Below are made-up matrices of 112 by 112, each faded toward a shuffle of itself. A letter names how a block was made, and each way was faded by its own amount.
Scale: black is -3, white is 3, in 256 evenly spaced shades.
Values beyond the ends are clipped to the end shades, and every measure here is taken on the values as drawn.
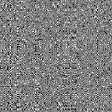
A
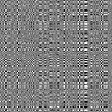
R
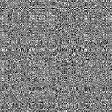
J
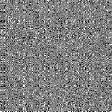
A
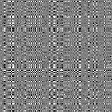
R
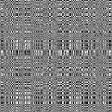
R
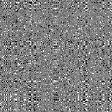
A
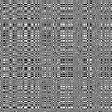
R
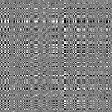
R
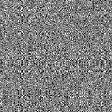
J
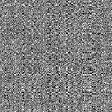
J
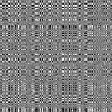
R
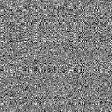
J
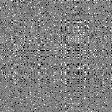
A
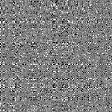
A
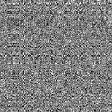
J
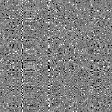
A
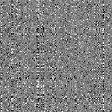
A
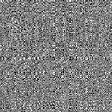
J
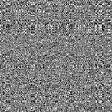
J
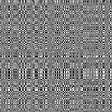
R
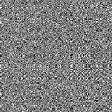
J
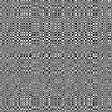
R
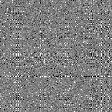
A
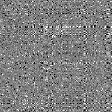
A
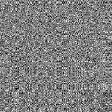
J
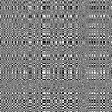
R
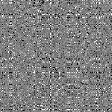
A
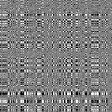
R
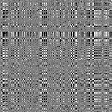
R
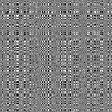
R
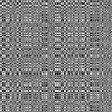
R
